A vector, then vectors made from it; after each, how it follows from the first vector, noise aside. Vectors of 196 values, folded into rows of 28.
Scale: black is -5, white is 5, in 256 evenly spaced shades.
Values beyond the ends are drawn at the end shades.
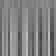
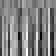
scaled up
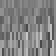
sign-scrambled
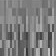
sign-scrambled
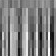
scaled up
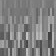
sign-scrambled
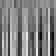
scaled up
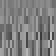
sign-scrambled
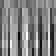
scaled up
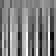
scaled up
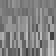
sign-scrambled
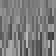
sign-scrambled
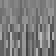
sign-scrambled
